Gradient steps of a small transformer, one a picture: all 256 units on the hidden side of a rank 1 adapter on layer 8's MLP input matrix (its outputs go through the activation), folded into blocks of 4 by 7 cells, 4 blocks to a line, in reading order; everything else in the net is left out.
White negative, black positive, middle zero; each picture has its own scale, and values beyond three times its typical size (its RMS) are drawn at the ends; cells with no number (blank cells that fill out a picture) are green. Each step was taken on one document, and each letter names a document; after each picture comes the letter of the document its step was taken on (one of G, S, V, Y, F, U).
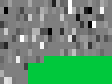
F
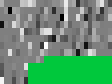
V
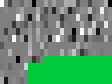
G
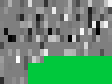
G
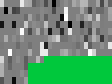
V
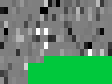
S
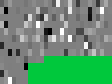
F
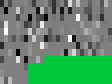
F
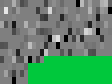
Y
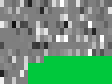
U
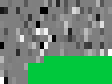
S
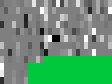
V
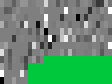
U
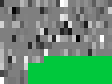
U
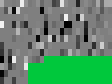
U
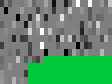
G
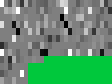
U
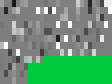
Y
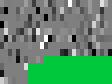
F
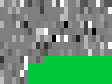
U
